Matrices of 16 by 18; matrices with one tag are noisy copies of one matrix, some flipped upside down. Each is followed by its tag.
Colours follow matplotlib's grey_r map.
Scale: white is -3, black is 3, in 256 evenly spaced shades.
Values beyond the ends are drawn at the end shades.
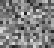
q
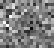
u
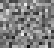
q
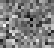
u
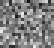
q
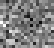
u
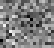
u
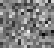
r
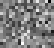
r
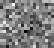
u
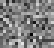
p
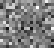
u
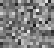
r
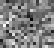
u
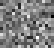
r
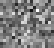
r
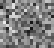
u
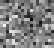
u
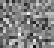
p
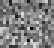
q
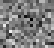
u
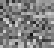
p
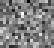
q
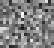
q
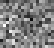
u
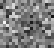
u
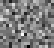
q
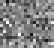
p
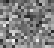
u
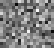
r
